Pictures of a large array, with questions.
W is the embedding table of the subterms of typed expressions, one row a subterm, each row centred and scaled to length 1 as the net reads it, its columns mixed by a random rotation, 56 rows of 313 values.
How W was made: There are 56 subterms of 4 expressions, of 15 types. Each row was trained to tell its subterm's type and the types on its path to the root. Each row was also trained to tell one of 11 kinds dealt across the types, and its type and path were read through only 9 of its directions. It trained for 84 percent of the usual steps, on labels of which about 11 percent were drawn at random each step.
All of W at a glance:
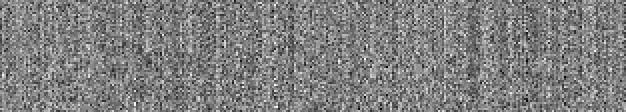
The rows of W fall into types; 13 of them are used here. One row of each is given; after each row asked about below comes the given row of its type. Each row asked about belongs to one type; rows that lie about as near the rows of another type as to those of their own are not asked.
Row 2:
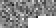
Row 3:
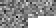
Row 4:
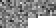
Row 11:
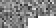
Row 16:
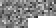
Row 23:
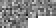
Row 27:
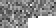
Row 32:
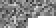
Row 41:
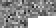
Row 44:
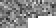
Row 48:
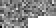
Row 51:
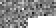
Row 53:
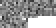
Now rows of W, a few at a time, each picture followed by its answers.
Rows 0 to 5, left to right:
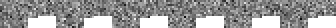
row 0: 11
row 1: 51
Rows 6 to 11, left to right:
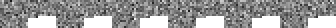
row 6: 27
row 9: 32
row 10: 2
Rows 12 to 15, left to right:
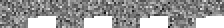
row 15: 11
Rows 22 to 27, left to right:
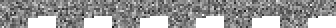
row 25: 11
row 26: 32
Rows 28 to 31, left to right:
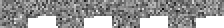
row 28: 2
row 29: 3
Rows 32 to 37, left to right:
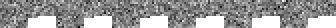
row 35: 44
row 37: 4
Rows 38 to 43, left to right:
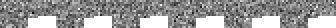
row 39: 51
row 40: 16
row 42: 2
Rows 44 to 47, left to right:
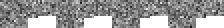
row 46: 48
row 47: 32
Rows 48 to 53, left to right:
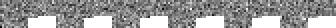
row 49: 16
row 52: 51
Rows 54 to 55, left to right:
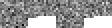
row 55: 41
